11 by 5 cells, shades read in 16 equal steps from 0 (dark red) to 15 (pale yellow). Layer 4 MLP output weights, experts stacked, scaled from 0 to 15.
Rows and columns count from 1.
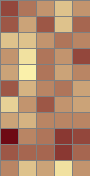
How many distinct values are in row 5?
4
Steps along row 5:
up down up down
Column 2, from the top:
7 10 12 14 15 11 9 11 8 6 12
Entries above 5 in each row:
4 3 5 4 5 4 4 5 2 3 5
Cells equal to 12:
5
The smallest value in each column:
0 6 5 3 4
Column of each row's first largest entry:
4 4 1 2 2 2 1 2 2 2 4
